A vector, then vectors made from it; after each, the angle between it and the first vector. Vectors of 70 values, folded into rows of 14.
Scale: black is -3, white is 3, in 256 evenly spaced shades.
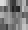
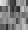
nearly parallel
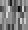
partly aligned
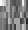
partly aligned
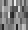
orthogonal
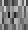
orthogonal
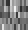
partly opposed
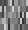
partly opposed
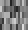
partly aligned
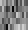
partly aligned
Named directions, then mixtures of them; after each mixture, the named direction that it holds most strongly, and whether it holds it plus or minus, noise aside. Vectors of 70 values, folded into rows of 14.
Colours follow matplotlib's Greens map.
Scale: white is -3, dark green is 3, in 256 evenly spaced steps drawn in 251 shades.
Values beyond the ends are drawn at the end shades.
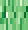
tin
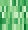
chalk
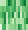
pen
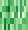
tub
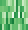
pen, minus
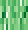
tin, plus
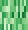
tub, minus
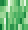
pen, minus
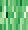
tin, minus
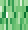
tin, plus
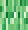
tin, minus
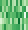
chalk, minus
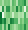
chalk, plus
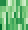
pen, minus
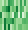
tub, plus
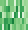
tub, plus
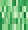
chalk, plus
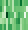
tin, minus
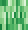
pen, minus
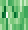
tin, plus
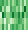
tub, minus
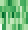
pen, plus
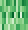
pen, plus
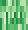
pen, minus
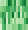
pen, plus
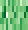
tin, plus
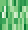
chalk, plus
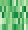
chalk, minus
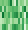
chalk, minus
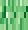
tin, plus
